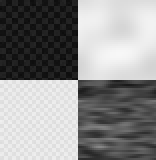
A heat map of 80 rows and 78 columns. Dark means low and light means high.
It is made of 2 by 2 panels. Panel 1,1: very low, checkered, faint in contrast. Panel 1,2: very high, smooth, faint in contrast. Panel 2,1: very high, checkered, faint in contrast. Panel 2,2: low, streaked across.
